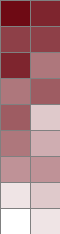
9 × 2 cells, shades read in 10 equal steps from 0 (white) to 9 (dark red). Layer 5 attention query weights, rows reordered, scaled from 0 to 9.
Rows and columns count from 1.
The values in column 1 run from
0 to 9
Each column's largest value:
9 8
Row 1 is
9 8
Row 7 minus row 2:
-3 -3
